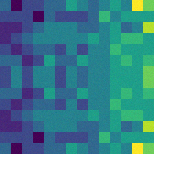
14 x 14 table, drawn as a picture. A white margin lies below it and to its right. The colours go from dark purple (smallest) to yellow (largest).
It is mirror symmetric from top to bottom. No single row or column stands out from its neighbours. The middle right is the calmest part. There is an overall slope up to the right.
